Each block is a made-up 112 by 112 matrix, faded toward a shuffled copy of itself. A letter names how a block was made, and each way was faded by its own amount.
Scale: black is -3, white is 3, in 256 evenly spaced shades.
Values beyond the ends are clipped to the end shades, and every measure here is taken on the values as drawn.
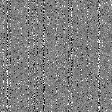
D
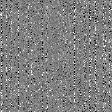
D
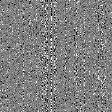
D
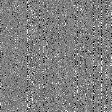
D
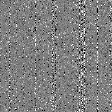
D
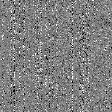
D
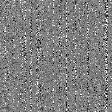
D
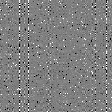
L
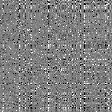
L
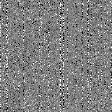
D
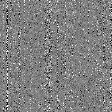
D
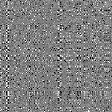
L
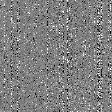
D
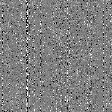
D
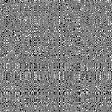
L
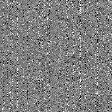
D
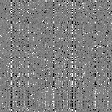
L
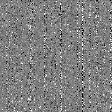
D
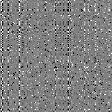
L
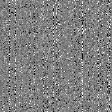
D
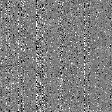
D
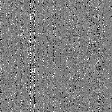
D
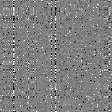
L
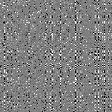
L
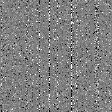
D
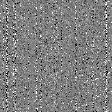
D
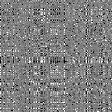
L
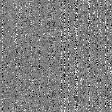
D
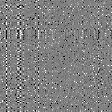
L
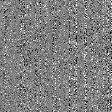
D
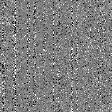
D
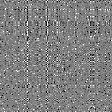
L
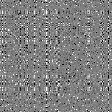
L
